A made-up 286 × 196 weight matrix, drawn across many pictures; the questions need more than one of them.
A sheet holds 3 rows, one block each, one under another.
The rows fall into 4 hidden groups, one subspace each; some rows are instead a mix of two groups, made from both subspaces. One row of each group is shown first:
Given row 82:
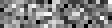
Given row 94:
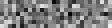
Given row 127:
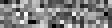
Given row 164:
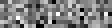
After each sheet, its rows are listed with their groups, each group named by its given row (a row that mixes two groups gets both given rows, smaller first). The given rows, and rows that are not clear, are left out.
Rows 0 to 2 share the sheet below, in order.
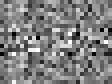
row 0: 94
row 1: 94 and 127
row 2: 94
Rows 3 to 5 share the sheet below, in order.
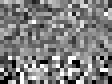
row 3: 94 and 127
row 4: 82
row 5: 94
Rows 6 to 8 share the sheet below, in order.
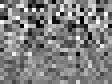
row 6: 164
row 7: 94
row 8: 94
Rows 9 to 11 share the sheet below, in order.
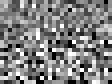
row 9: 82
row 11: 164
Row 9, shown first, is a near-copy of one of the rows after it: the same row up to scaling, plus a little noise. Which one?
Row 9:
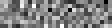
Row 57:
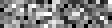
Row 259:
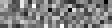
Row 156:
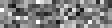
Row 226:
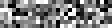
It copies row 259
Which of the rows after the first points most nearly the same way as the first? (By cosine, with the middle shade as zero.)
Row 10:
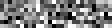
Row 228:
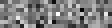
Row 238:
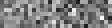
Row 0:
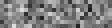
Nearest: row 238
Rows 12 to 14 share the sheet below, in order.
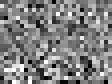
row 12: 164
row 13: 164
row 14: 94 and 127
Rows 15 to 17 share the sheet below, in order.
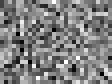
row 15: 94 and 127
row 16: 127
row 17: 82
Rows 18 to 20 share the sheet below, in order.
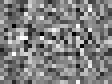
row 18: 94
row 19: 94
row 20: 94
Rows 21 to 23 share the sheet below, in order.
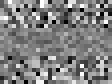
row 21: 164
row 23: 164
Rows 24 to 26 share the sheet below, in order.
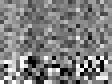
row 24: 94
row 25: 94
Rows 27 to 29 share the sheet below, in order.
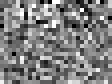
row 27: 82 and 127
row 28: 94
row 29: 127
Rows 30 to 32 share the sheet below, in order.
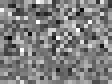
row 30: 82
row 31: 82 and 127
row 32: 164
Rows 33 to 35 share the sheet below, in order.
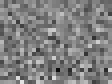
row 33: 164
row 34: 127
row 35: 164
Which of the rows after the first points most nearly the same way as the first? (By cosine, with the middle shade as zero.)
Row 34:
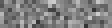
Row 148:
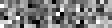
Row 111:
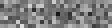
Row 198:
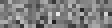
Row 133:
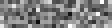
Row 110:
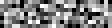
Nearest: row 133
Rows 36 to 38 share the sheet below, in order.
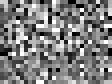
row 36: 82 and 164
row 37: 94
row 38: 164
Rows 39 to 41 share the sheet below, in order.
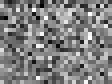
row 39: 164
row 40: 94 and 164
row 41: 82
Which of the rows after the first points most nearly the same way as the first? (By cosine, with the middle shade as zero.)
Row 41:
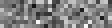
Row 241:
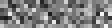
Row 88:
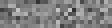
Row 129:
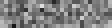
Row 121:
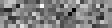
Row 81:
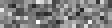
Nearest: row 81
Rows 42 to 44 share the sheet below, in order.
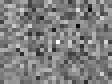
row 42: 94
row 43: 164
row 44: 82
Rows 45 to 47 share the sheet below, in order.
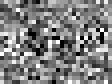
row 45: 82 and 127
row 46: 94 and 164
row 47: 127
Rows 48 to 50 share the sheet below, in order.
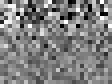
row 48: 94
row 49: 164
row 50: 164
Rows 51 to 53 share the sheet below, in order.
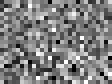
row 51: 82 and 94
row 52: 164
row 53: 82
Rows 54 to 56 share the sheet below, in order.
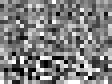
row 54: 164
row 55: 94
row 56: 127
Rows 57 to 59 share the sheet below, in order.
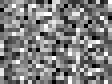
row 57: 82
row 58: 127
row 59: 127
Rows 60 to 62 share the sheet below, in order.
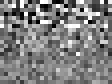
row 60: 127
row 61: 94
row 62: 164
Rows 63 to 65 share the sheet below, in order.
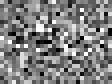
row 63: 164
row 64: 82
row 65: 82 and 94
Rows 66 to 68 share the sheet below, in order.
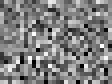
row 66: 127
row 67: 82
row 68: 82
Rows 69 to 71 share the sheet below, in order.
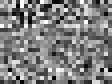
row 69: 127
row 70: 127
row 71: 164
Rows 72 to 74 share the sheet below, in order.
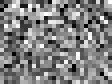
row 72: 82
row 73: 94
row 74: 82
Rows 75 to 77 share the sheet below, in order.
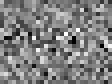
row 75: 127 and 164
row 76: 82
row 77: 164
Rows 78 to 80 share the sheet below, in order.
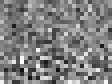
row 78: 94
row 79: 82
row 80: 127
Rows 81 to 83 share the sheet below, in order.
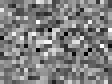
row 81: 82
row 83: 127
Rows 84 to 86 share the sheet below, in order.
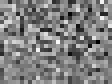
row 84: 94
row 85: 127
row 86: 127
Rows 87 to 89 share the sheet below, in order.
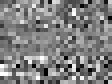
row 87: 82 and 127
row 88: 82
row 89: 82 and 164
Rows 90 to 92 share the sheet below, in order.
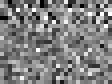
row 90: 164
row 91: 82
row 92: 82 and 127
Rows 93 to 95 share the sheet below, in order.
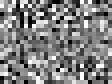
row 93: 127
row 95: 164
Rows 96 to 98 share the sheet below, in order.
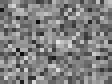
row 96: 82
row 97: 164
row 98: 127 and 164
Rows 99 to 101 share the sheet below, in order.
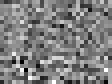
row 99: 94 and 127
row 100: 94
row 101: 127
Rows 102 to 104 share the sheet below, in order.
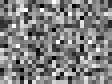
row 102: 94
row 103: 164
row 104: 127
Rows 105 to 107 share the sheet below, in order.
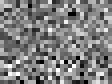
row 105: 82 and 94
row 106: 82 and 127
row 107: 82 and 164
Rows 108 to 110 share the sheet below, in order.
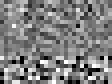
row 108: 94
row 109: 94 and 127
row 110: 127
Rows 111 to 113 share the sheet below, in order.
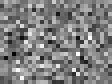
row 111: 164
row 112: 94
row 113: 127
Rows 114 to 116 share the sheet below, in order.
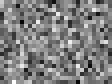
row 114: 127
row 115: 94
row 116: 94
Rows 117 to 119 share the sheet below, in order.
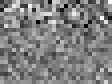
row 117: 82
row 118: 127 and 164
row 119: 164
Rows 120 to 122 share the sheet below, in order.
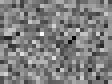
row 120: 127
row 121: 82 and 164
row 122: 164
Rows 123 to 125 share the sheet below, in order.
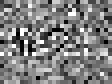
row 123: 82 and 94
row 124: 127
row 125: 82
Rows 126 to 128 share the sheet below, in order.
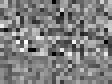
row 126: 94 and 164
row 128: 82 and 127
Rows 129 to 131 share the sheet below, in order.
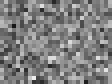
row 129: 94
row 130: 94
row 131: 127
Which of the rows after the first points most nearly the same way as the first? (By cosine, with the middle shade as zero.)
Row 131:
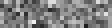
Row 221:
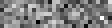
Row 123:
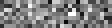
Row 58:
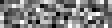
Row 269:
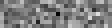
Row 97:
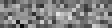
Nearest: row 269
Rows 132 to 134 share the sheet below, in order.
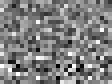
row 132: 82
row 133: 94 and 127
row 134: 82
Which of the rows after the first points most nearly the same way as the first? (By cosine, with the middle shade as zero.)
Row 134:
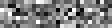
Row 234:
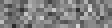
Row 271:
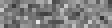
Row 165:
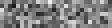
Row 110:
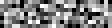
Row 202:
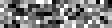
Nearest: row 202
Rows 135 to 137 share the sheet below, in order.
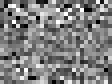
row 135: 82 and 164
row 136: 94
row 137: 127
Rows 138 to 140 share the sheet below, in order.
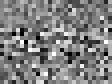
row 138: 82
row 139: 127
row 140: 164
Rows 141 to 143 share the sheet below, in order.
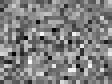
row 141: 82
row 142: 94
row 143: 82 and 94
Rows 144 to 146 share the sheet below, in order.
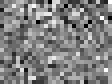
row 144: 82
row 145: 94
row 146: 127
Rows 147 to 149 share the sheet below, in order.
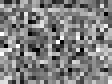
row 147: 127 and 164
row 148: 94 and 164
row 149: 94
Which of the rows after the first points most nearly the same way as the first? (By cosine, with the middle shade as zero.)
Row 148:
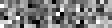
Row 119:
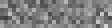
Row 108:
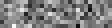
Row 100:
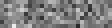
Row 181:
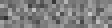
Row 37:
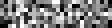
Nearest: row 181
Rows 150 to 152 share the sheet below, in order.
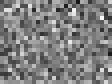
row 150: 82
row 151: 94
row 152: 164
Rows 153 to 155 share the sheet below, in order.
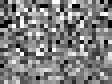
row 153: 94
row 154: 164
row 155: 82
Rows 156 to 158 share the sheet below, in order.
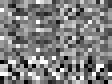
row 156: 82
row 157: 82
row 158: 164
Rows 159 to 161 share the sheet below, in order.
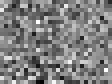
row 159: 82
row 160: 82
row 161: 127 and 164
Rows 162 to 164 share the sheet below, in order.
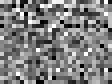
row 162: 127
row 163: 82
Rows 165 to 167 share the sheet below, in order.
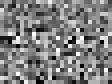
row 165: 82 and 127
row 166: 82
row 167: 164
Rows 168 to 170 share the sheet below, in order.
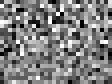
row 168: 94 and 164
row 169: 94
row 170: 94 and 127
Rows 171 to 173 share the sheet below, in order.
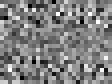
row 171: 164
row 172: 82
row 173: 82 and 164
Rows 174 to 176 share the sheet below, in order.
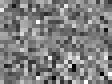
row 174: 82
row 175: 82 and 127
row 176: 82
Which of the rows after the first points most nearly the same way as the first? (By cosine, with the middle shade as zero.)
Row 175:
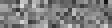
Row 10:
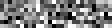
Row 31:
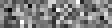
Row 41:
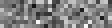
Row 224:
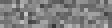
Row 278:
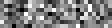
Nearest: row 224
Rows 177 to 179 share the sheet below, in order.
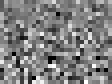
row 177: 127 and 164
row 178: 94
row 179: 127
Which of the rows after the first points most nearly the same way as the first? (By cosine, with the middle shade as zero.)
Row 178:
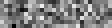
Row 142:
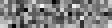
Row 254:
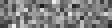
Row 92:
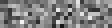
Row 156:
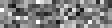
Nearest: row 142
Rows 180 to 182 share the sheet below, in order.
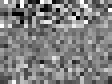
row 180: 127
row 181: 164
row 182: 94
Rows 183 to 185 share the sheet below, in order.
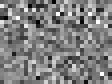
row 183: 164
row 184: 94
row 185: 82
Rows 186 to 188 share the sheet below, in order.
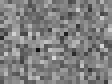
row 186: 94
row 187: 82
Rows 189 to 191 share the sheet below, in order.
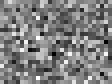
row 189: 164
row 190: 127
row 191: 82
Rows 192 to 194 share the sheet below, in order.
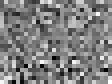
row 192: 127
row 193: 164
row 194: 94
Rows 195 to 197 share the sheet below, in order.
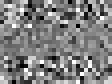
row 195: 94
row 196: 82
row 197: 94
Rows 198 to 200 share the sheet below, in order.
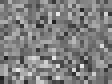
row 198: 164
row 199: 82
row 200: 127 and 164
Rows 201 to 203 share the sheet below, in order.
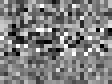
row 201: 94
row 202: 82
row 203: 164
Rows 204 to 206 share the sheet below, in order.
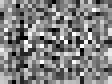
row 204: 127
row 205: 94
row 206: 94
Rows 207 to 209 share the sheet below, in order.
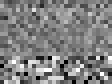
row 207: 164
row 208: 164
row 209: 82
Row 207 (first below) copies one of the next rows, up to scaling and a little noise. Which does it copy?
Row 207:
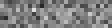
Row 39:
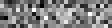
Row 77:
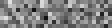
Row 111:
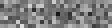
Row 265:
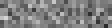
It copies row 39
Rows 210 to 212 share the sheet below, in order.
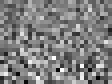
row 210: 94
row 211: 82 and 94
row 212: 164
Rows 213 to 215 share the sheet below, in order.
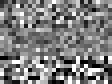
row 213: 127
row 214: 82
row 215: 127
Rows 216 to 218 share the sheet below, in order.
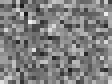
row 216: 127
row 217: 127
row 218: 94
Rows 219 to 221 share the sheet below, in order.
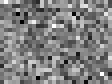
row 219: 127
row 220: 94
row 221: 82
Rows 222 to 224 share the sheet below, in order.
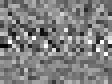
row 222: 164
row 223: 164
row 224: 127
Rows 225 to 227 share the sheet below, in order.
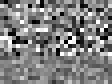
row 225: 127 and 164
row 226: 82
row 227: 127
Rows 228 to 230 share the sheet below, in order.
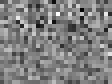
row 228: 164
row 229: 82 and 94
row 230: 127
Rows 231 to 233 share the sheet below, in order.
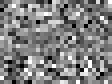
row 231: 82
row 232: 82
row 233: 94
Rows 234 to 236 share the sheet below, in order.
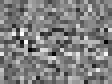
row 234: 94
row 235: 127
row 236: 127
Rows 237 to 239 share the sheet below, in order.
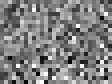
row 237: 82 and 94
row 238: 82
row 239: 164
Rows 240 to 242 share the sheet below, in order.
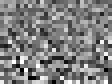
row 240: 127 and 164
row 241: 164
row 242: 127
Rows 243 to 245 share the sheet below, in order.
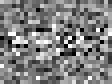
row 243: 127
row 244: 82
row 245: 82
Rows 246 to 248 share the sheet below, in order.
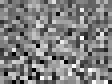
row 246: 164
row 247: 164
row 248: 127 and 164
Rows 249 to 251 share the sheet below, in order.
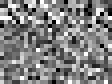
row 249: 164
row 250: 82
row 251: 127
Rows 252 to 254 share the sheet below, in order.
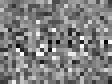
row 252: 82
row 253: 164
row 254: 94
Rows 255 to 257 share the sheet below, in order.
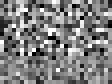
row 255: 94
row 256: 127
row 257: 164
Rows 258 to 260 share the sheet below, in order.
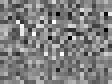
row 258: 164
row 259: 82
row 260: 164
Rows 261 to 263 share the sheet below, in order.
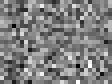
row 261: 94
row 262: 127
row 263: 94
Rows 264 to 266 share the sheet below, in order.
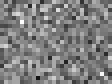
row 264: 82 and 127
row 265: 164
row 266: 82
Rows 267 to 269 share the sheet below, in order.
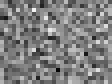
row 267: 164
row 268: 127
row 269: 127
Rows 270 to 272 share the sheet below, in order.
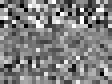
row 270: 164
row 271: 82
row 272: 82
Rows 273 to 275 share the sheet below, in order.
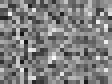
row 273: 164
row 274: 127
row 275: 127
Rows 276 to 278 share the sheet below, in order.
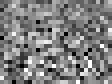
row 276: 82
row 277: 82
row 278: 94
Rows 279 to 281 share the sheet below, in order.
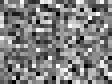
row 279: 127
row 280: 82
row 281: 82 and 164
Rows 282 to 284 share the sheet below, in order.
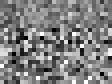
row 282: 94
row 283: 94
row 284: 82
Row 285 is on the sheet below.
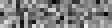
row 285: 94 and 127
